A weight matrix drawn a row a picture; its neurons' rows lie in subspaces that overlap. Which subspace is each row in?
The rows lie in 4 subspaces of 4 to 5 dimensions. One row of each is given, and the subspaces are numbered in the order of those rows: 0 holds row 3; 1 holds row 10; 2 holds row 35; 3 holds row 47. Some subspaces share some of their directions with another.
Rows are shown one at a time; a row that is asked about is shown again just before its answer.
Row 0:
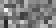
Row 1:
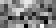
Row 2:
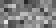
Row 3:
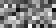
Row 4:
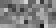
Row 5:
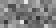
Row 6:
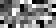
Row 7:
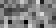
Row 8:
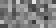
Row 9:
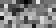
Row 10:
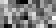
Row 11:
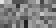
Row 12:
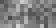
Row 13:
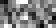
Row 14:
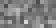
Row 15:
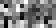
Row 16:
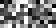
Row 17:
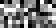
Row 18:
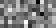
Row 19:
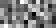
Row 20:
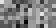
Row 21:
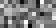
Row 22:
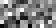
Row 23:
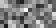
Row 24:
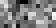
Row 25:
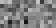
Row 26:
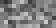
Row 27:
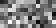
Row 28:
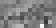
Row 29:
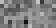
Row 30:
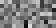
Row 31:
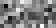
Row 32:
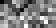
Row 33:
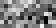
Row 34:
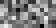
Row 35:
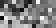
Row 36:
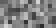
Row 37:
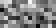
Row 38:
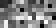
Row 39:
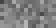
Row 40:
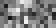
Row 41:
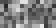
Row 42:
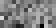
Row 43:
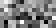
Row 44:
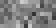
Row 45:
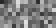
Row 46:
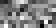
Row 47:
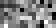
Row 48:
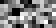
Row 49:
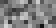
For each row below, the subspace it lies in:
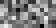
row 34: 1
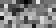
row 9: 2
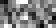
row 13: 1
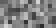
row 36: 1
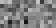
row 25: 0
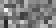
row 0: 3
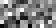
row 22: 0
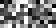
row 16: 0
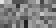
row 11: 2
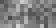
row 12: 2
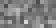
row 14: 3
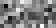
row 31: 0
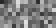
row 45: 1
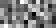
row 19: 1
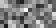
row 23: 0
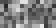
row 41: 3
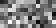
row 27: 0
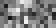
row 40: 3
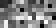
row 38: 3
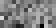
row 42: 2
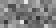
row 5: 3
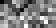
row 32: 2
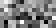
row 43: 3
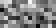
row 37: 3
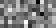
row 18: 1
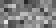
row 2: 3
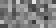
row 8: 1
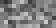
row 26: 3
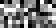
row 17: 0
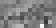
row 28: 2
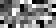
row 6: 1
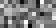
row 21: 0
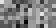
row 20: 2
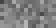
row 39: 2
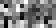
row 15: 3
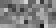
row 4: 3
